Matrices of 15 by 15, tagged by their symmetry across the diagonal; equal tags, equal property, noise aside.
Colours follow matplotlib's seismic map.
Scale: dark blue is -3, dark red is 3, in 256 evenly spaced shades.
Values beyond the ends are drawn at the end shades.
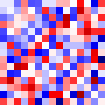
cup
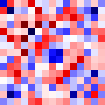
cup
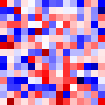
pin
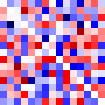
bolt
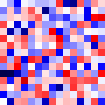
pin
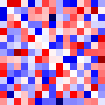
bolt
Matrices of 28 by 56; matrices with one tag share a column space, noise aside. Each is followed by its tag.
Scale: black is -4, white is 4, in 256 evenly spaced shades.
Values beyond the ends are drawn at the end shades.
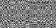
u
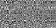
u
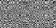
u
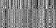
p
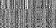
p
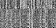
p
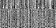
p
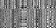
p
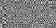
u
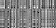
p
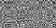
u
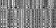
p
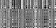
p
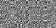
u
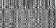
p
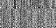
p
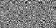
u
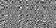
u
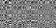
u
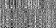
p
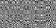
u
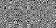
u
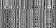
p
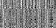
p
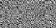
u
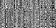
p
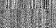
p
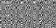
u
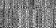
p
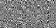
u
